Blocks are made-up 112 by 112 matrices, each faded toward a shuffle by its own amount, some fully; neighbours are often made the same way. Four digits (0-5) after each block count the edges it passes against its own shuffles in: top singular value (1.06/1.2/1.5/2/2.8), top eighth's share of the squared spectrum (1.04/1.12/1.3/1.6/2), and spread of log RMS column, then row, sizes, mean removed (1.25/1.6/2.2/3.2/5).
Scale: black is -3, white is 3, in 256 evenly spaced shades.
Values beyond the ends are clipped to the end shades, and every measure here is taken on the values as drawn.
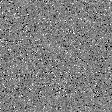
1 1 0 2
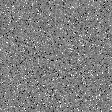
0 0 0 0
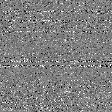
2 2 0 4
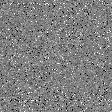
1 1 0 1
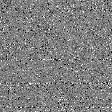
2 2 0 3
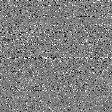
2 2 0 3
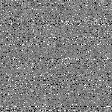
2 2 0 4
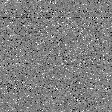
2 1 0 2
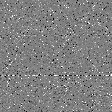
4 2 0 1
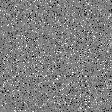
4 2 1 1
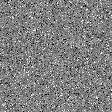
3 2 0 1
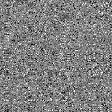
4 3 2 2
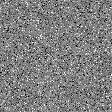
2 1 0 0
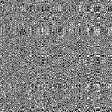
5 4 3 3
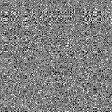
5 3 2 3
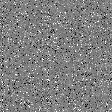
3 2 1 0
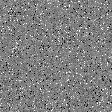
2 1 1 0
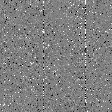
4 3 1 0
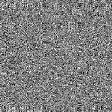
4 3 2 2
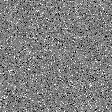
1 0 0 0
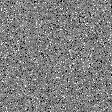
1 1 0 0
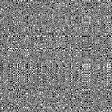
5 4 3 3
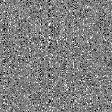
4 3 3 1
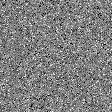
1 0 0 0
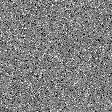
0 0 0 0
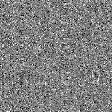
3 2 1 1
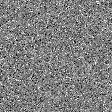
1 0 0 0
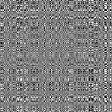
5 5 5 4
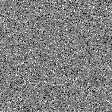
0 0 0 0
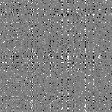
5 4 3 2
